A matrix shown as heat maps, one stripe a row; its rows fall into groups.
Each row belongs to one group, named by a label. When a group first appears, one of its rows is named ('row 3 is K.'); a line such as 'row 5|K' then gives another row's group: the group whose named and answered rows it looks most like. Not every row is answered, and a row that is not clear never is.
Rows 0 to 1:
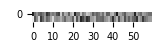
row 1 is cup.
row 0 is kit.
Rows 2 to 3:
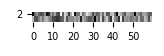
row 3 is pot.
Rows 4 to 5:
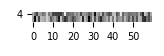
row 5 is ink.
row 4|pot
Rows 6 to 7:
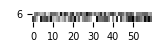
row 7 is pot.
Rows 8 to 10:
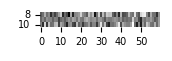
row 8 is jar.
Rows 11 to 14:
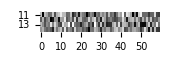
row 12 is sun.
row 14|sun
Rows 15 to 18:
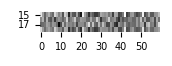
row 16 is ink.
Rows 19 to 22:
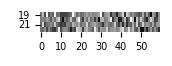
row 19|pot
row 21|pot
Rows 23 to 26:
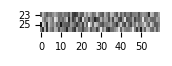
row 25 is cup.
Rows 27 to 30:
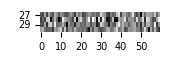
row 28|sun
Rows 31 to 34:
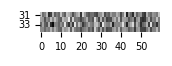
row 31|cup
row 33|sun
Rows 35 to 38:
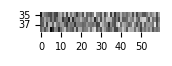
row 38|sun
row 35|kit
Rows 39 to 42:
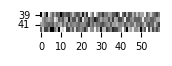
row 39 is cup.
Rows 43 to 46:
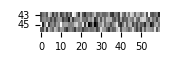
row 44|jar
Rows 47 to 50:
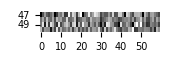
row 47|kit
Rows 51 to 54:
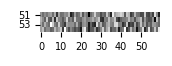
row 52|ink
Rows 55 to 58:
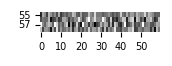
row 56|sun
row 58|ink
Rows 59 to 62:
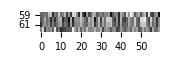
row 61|jar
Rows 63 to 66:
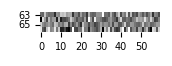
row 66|pot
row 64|cup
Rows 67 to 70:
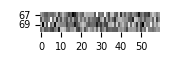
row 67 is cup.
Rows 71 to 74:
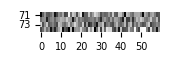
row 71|kit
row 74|jar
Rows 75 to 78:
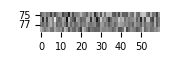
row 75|jar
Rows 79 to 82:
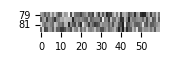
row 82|pot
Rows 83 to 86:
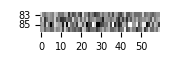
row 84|pot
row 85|sun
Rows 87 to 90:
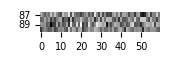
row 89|ink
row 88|jar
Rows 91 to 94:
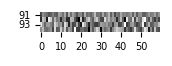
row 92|cup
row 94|sun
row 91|kit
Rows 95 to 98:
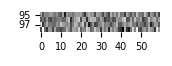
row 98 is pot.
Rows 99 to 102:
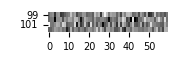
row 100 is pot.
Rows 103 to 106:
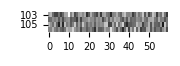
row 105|ink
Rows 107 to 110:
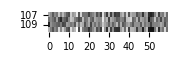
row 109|kit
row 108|sun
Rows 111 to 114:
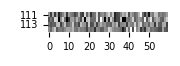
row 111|ink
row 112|sun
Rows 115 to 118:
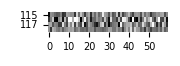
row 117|sun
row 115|kit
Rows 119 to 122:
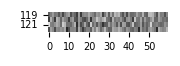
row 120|cup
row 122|cup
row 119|jar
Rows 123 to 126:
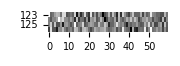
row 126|pot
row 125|ink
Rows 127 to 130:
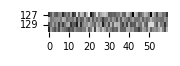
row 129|jar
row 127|kit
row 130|cup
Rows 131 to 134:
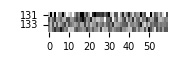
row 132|cup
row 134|sun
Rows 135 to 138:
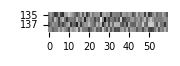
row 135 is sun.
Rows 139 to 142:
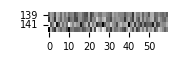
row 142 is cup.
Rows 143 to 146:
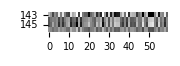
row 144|jar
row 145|jar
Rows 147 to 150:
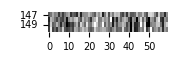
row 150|pot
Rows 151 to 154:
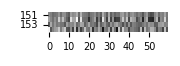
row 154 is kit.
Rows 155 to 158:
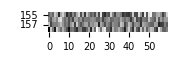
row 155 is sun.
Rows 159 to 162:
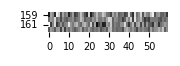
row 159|cup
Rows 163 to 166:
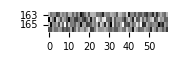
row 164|cup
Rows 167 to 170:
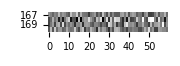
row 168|jar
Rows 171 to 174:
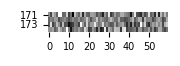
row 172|sun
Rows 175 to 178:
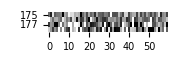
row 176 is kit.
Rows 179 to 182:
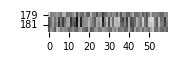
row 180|jar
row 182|cup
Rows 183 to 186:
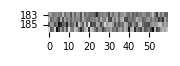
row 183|sun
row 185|ink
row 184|ink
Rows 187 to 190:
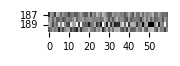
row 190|jar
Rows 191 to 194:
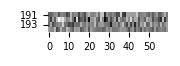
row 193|pot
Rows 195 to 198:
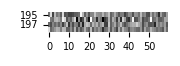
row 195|pot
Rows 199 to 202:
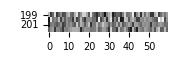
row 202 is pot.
